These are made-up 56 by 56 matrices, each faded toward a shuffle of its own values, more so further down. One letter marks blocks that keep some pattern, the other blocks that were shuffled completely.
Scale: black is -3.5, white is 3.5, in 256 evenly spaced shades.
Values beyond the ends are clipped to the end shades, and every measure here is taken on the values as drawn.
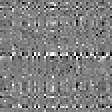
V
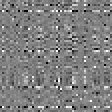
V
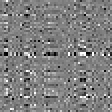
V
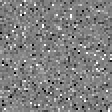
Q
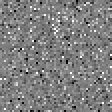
Q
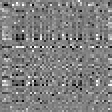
V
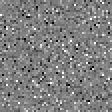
Q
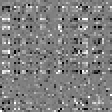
V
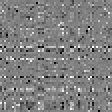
V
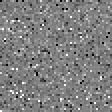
Q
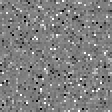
Q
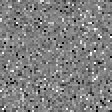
Q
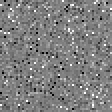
Q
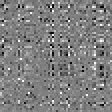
V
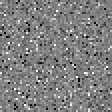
Q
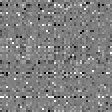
V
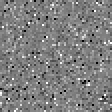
Q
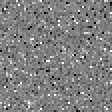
Q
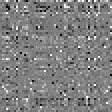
V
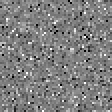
Q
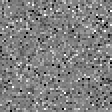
Q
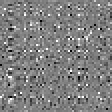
V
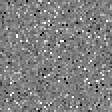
Q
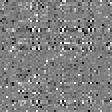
V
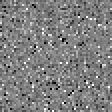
Q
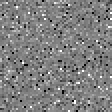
Q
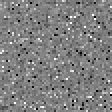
Q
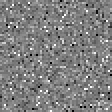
Q
